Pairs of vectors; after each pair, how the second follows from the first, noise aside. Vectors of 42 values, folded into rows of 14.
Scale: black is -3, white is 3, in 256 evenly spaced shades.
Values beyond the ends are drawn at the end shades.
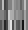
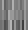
shrunk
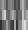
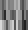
negated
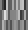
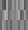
shrunk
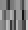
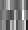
negated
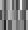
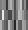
wrapped around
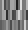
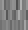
shrunk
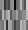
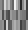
negated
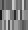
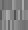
shrunk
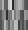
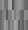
shrunk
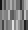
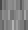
shrunk
